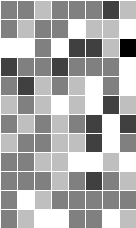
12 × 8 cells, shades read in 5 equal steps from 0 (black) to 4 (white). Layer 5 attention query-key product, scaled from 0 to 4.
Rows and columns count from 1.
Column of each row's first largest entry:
3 5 1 8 6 4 7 7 5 4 2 3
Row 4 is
1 2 2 1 2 2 2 4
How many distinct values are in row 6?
4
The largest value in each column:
4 4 4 4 4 4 4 4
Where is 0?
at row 3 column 8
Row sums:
17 23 19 16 21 23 18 20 25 17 19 24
